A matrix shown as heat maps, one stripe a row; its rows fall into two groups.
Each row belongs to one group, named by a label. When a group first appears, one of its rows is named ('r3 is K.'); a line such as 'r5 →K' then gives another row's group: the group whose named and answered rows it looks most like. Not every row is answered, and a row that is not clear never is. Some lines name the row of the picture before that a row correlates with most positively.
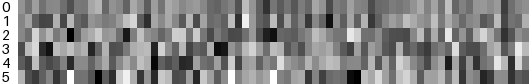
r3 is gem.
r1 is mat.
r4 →gem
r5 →mat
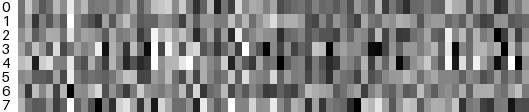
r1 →mat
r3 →mat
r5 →mat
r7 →mat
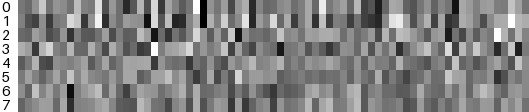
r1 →mat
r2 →gem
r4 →gem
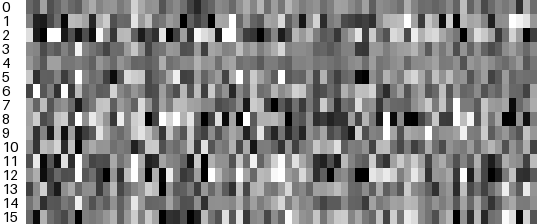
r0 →gem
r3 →mat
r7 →mat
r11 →mat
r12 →mat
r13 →gem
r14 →mat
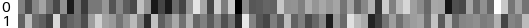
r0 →gem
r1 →mat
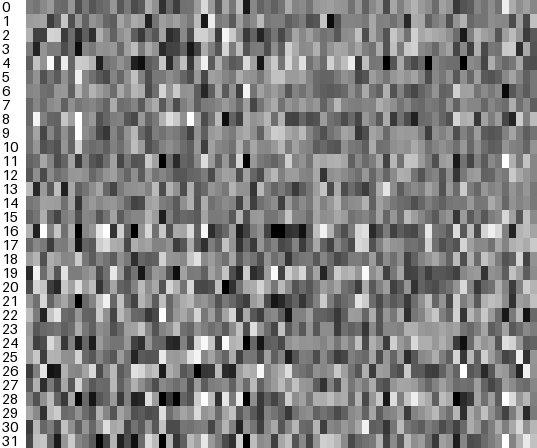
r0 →gem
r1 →mat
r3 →gem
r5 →mat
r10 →mat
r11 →gem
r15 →gem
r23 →mat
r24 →gem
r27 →mat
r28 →gem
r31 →gem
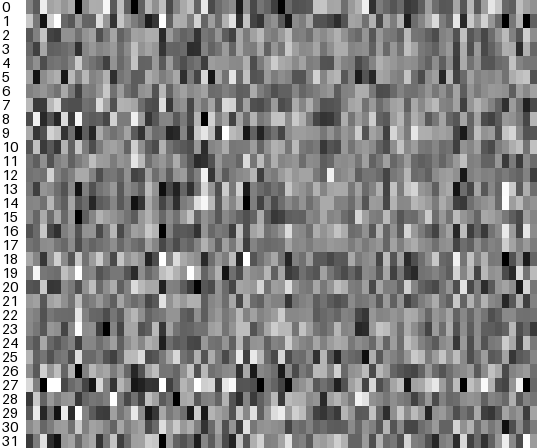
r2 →gem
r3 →gem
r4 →mat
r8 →mat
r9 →gem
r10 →mat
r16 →gem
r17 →gem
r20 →gem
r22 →mat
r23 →mat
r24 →gem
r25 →mat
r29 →mat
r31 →gem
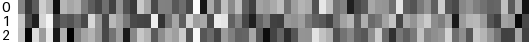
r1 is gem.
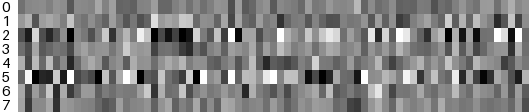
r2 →gem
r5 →mat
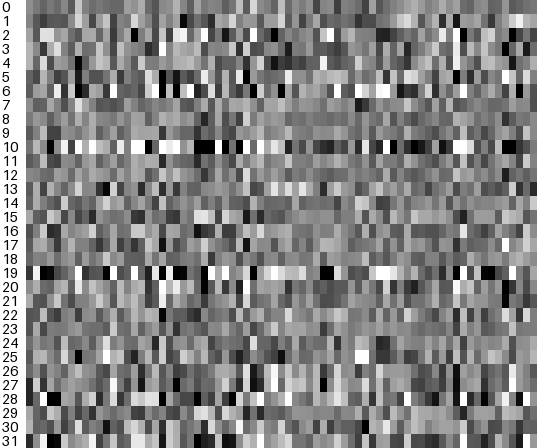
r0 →mat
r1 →mat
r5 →gem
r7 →mat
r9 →gem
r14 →mat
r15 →gem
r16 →gem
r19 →mat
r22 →gem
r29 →gem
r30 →mat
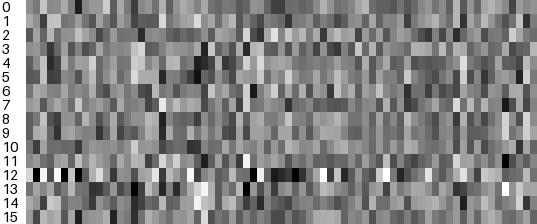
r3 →mat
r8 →gem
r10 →gem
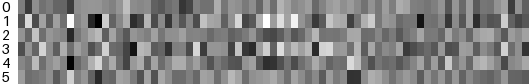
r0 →gem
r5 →mat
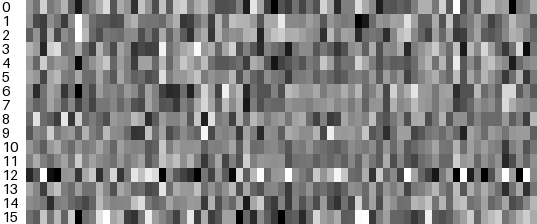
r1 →mat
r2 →mat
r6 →gem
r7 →gem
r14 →mat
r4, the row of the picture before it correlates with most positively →4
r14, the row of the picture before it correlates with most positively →4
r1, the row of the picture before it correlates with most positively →5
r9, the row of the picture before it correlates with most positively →3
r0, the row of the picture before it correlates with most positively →4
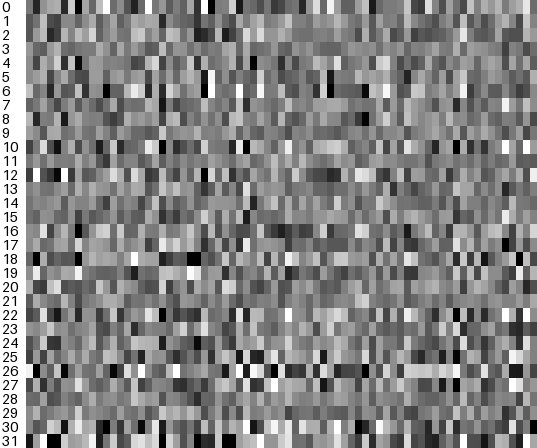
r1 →gem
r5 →mat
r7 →gem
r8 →mat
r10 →gem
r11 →mat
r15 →gem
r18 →gem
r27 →mat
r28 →gem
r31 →gem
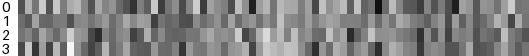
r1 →gem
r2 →mat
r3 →mat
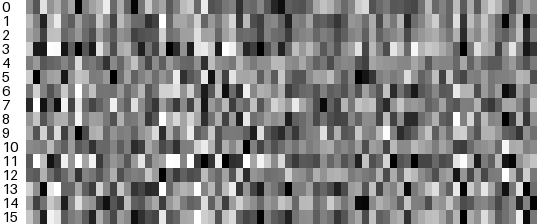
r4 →mat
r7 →mat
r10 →gem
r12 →gem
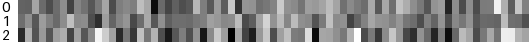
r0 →gem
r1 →mat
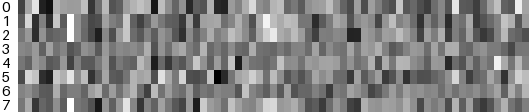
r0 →gem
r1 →mat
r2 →mat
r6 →mat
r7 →mat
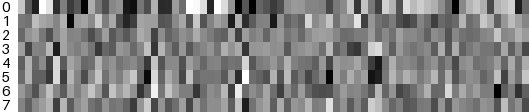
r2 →gem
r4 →mat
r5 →mat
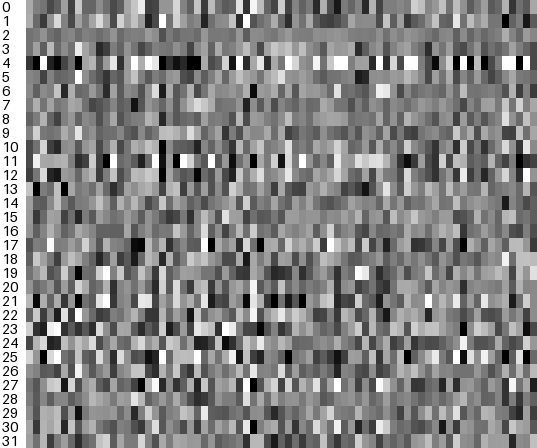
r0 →mat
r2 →gem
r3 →mat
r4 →gem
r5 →mat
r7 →gem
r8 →gem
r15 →gem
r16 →mat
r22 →mat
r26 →mat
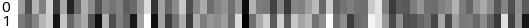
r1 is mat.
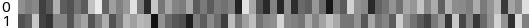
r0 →mat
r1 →gem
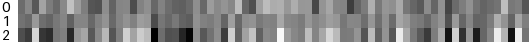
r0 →mat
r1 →gem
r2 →gem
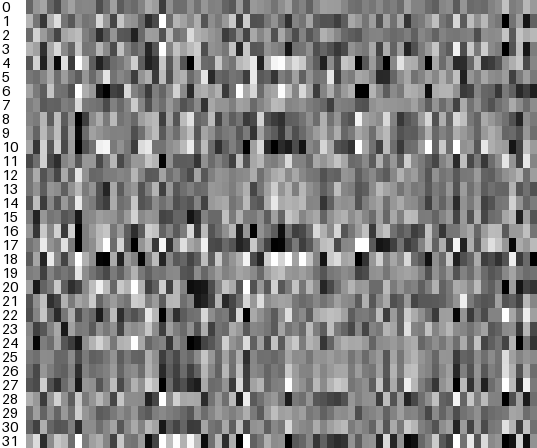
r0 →gem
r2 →gem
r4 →mat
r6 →mat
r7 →mat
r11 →gem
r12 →mat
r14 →mat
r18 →mat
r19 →mat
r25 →gem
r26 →gem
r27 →gem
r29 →mat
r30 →gem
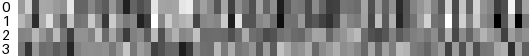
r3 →gem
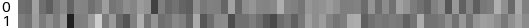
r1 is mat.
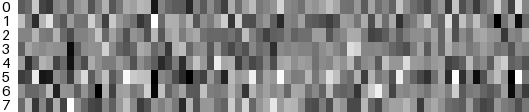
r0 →gem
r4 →gem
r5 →gem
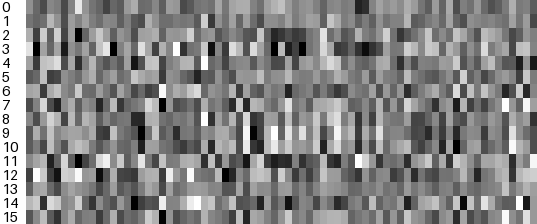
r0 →mat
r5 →gem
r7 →gem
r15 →gem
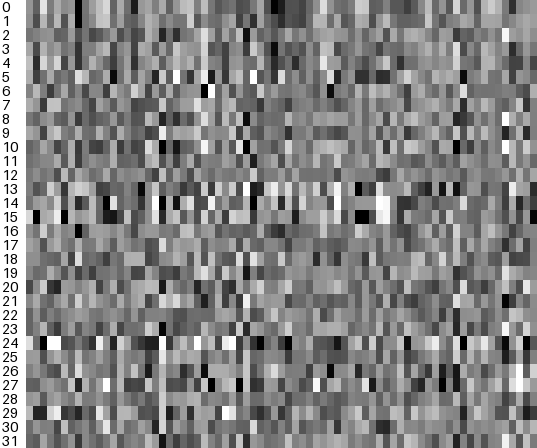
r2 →gem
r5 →mat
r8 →gem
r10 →gem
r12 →mat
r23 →gem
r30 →mat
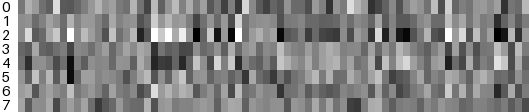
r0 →mat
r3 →gem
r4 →gem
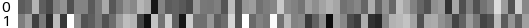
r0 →gem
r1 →mat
